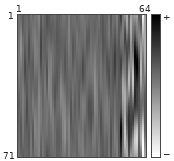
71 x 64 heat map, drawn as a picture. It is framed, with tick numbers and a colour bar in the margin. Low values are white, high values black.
Grain: streaks running down. Average level on the scale: 60%. Seam: vertical, 80% of the way across, the left part calmer. Roughest part: bottom right. Ninth with the lowest average: bottom right.
